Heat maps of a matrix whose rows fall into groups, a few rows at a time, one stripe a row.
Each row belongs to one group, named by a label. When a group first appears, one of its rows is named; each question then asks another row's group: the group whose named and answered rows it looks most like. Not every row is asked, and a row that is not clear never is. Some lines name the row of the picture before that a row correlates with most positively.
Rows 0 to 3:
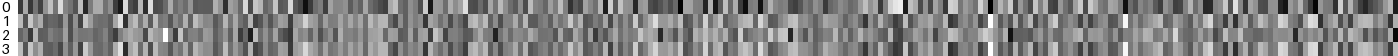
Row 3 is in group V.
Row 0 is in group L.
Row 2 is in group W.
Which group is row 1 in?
V
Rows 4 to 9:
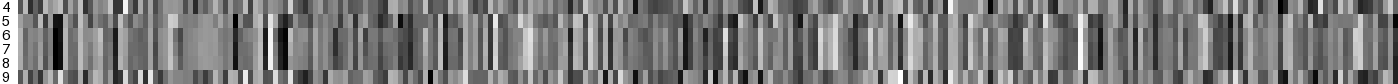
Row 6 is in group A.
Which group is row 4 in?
L
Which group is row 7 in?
A
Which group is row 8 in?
A
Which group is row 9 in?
L
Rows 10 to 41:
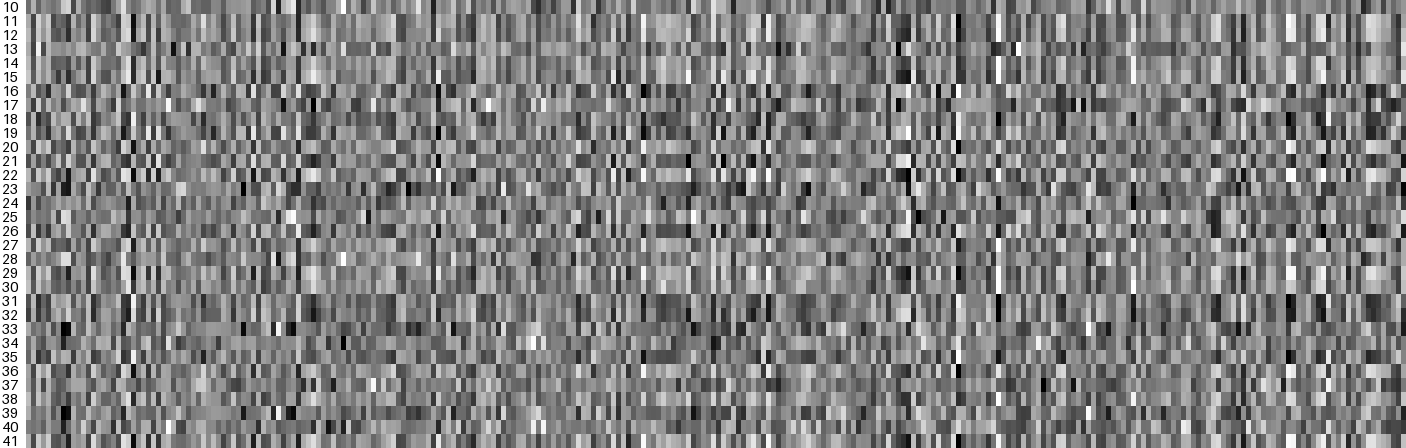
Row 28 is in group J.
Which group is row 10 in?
J
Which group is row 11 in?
V
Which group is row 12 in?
V
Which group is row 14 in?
V
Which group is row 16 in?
L
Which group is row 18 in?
L
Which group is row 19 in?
L
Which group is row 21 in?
L
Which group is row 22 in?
V
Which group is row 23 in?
A
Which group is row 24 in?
L
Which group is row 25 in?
J
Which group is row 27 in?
V
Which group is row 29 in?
V
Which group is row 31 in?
L
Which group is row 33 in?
A
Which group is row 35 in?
L
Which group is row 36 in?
V
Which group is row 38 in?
V
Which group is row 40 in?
W
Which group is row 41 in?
V
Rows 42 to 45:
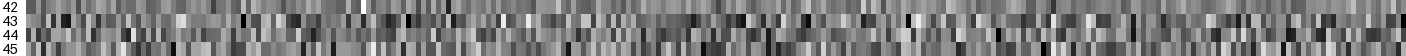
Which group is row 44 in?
L
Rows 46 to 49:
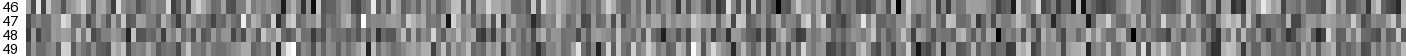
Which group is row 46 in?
W
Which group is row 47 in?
J
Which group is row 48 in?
L
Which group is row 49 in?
J
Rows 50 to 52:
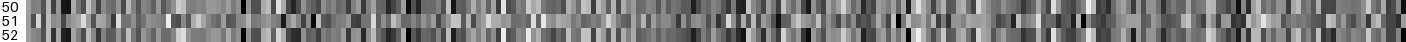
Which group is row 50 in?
A
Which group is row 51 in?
W
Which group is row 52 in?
A
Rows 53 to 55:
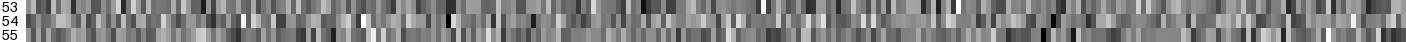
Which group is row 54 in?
J
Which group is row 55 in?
W
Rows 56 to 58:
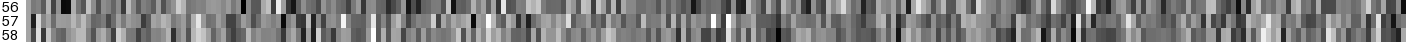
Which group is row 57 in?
W
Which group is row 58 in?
W
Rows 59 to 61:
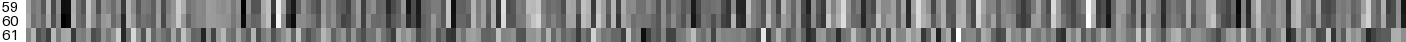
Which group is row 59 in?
A
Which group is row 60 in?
A
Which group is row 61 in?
L
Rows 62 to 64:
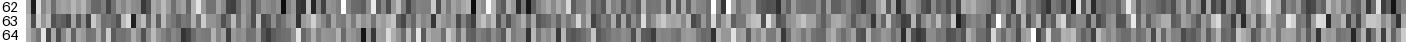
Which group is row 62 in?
W
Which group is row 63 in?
V
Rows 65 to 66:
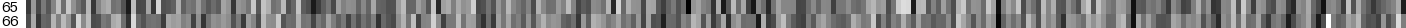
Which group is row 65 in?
L
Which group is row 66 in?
L
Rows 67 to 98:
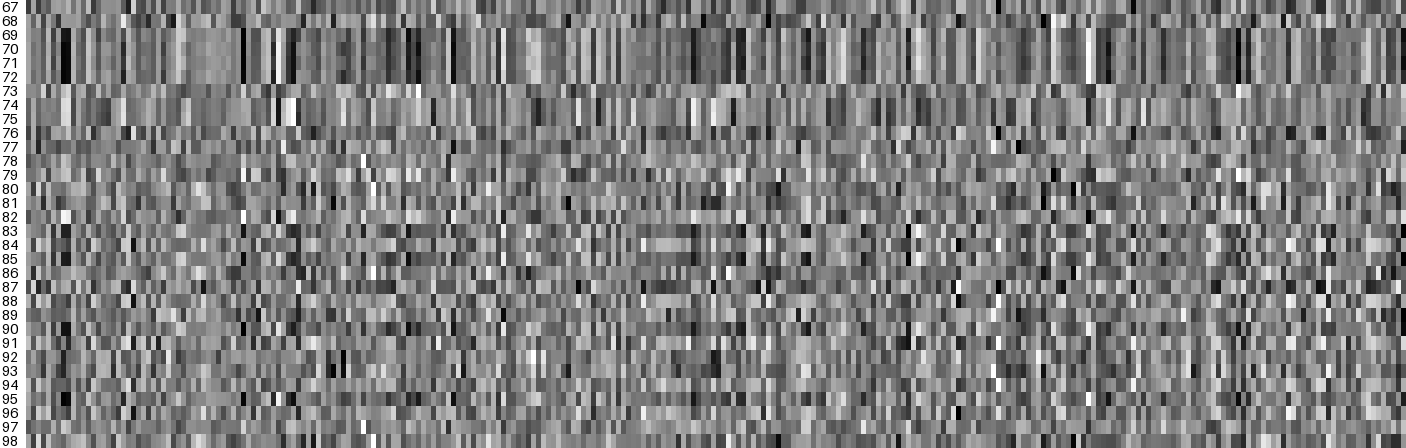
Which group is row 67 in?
L
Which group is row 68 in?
W
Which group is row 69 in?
A
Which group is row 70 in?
A
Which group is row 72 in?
A
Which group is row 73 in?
J
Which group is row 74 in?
J
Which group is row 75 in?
J
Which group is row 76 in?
L
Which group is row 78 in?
J
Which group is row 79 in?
J
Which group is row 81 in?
W
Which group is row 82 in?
J
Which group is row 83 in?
A
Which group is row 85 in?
A
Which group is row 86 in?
W
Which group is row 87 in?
L
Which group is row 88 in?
V
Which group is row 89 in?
W
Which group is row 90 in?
A
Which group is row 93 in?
W
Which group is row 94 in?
V
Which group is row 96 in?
V
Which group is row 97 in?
J
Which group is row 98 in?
W
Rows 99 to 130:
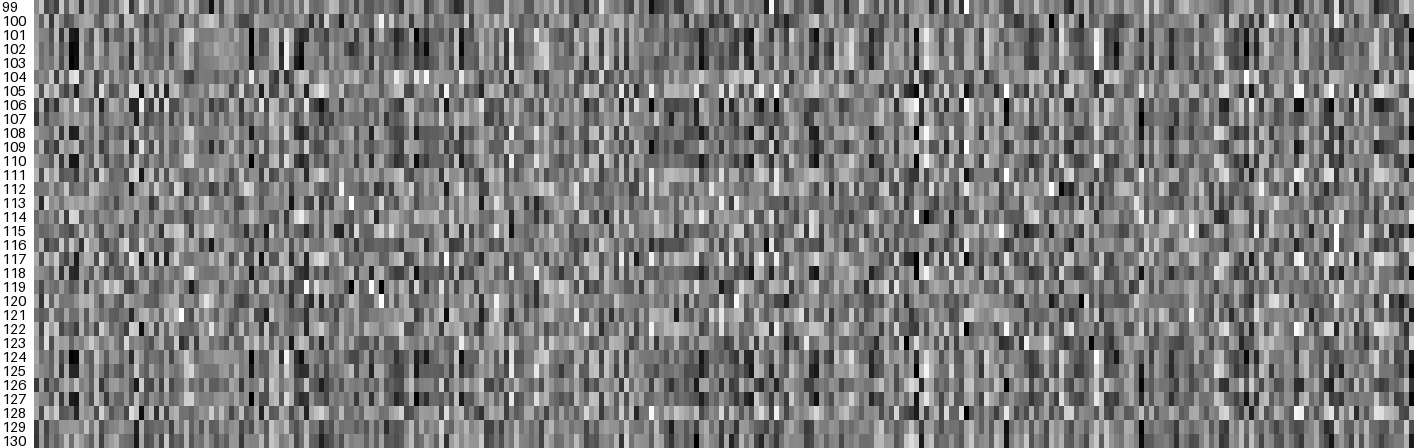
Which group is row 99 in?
L
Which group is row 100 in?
W
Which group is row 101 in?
A
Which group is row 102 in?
A
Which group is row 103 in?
A
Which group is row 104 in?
J
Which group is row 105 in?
V
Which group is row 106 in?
L
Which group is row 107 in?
L
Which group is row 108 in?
A
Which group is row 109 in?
L
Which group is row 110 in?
A
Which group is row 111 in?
V
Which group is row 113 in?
W
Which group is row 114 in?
J
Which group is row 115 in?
W
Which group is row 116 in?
L
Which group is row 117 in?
V
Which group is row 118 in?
A
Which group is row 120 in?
W
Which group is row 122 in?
V
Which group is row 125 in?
A
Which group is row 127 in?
A
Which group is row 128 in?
V
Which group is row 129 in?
L
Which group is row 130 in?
L
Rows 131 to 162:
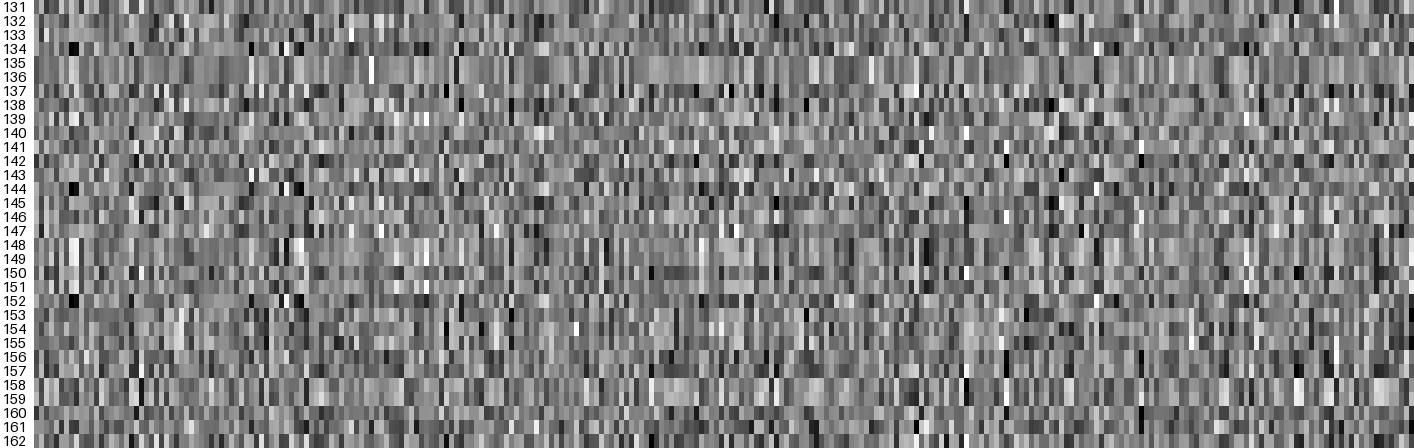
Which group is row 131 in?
L
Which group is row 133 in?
W
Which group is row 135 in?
J
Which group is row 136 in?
J
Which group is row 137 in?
L
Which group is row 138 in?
W
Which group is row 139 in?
J
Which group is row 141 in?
V
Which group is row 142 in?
L
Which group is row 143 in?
J
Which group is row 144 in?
A
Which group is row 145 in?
W
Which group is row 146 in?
V
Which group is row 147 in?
W
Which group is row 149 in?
J
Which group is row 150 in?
L
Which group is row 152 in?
A
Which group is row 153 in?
W
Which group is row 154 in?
W
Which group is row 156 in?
L
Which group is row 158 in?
V
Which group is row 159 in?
V
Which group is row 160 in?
L
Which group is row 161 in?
A
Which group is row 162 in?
L
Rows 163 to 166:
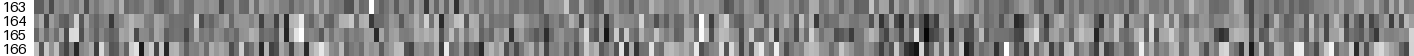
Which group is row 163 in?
J
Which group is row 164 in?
J
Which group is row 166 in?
V
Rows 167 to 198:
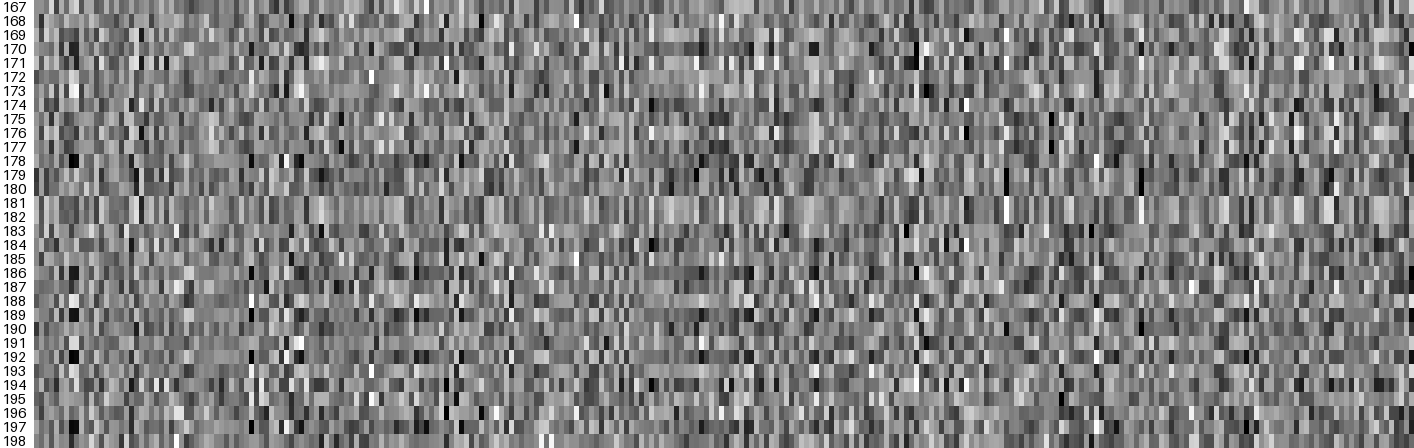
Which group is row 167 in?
J
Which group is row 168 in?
W
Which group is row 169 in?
V
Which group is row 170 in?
A
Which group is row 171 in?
V
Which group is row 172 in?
J
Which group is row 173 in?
J
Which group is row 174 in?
L
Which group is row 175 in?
W
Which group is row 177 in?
W
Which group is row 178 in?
A
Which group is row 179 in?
L
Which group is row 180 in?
L
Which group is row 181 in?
V
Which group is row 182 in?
V
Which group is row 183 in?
W
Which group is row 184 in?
L
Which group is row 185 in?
W
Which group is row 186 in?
A
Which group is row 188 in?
J
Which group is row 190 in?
L
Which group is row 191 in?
J
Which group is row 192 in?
A
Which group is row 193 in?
J
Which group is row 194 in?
L
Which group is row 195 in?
J
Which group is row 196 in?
W
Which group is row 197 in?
A
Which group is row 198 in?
W
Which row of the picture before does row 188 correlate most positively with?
165
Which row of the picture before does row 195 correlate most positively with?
163
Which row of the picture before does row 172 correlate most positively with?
165
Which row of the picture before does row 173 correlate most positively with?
165
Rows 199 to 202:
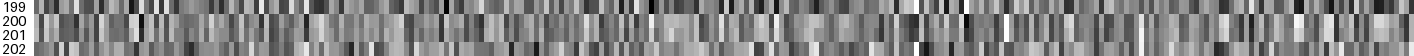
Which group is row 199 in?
L
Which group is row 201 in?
V
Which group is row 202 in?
J
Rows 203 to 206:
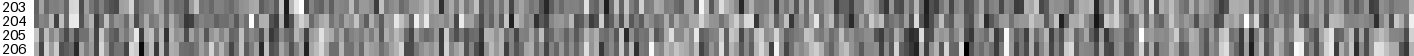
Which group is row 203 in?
J
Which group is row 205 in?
V
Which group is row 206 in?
V
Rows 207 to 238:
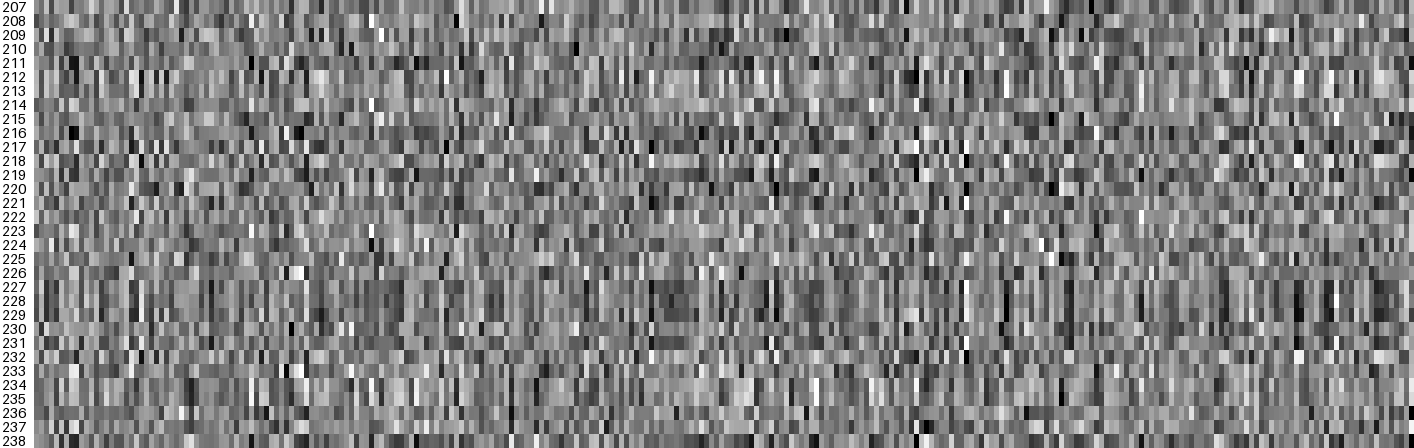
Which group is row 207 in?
W
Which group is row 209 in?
W
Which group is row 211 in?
A
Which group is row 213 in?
V
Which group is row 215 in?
W
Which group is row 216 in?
A
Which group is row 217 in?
L
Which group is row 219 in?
A
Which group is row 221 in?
L
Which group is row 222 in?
V
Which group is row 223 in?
J
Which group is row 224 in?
J
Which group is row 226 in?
J
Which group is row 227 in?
L
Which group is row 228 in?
L
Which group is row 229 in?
L
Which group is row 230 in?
W
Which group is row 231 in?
L
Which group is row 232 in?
V
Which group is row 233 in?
J
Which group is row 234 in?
J
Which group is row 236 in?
W
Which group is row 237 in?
J
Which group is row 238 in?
A
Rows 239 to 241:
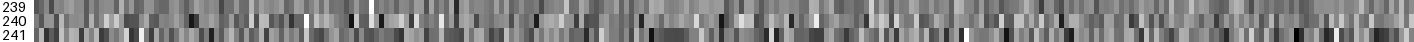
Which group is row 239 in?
J
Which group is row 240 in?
J
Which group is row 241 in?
L
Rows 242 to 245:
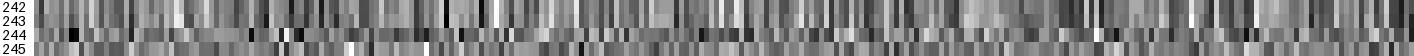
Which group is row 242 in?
W
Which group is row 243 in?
W
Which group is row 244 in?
A
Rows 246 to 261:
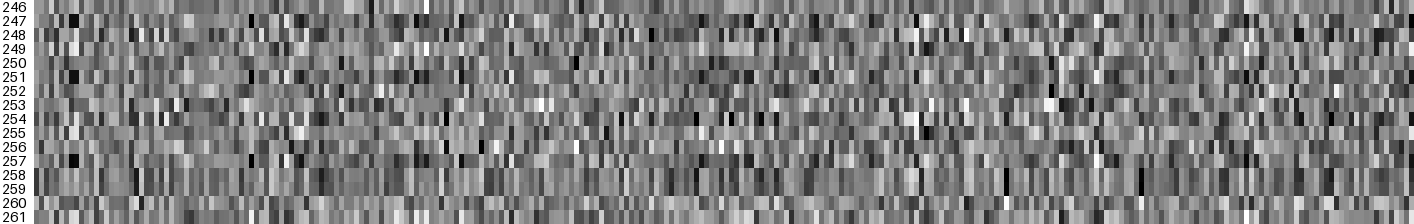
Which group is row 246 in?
J
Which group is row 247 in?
A
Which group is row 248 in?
L
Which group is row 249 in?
J
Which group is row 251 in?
A
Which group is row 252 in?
W
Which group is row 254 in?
L
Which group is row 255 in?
J
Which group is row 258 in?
L
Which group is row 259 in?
L
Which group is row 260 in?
V
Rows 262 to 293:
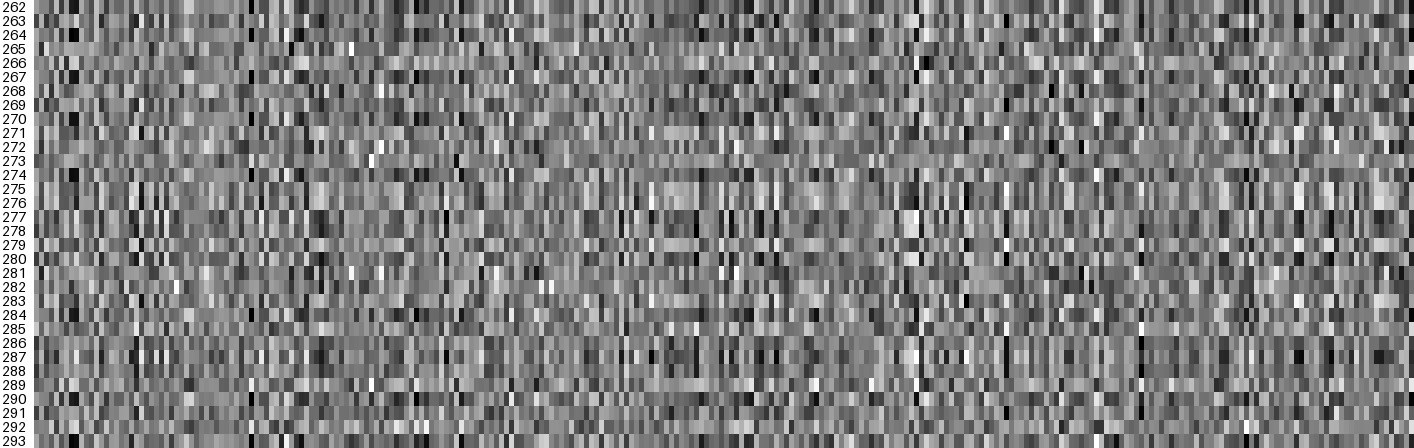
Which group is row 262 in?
A
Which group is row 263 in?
L
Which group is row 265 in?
W
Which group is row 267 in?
A
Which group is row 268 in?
W
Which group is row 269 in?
L
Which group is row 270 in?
A
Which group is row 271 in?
V
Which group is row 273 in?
J
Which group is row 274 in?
A
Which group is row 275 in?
V
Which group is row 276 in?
V
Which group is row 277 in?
L
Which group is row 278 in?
L
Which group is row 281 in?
W
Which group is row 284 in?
A
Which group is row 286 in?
L
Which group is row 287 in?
L
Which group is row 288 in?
L
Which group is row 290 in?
A
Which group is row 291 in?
L
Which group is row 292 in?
J
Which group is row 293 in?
A
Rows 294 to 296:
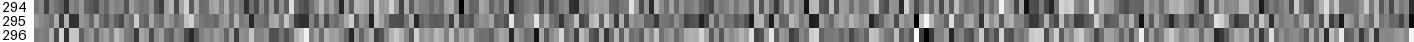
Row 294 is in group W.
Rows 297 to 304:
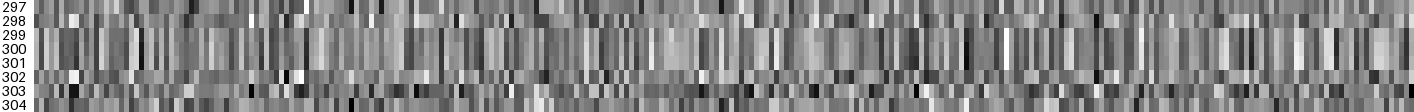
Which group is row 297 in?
J
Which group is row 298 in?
J
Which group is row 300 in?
V
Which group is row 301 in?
V
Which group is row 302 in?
J
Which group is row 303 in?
A
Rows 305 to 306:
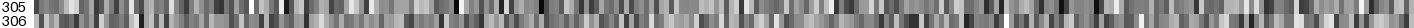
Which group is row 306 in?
V
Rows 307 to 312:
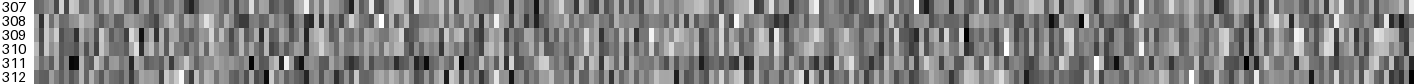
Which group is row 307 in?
J
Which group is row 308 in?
W
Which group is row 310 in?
V
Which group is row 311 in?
A
